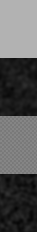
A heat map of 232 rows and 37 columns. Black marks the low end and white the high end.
It is made of 4 by 1 panels. Panel 1,1: high, flat. Panel 2,1: very low, blotchy, faint in contrast. Panel 3,1: middling, checkered, faint in contrast. Panel 4,1: very low, blotchy, faint in contrast.
